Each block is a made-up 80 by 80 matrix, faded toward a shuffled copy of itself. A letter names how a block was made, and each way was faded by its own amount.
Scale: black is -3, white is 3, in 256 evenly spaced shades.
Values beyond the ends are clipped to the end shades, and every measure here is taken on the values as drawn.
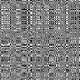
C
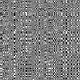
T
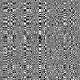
T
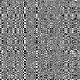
T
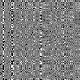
T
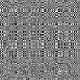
C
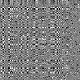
C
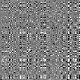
T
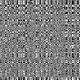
C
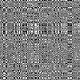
C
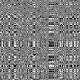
C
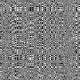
T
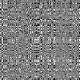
T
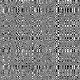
T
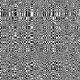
T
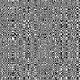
T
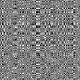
C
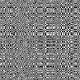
C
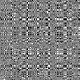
C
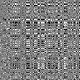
C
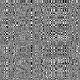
T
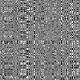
T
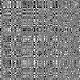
T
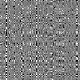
T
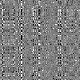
T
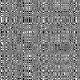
T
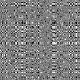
C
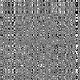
T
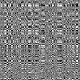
C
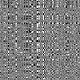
T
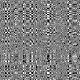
T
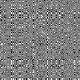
T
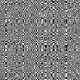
T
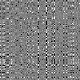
T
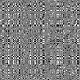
C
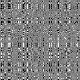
T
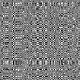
C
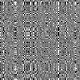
T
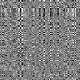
T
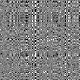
T
